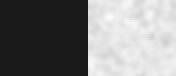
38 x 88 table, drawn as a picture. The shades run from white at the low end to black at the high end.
The table splits into one row of 2 panels. Panel 1,1: very high, flat. Panel 1,2: very low, blotchy, faint in contrast.
